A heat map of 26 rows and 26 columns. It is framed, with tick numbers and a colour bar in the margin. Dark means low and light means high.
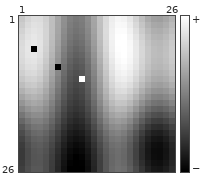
Upright stripes repeat 2 times across the table. There is an overall slope up to the top. Three lone cells stand out: one far higher and two far lower than their neighbours. The ninth with the highest average is the top right.
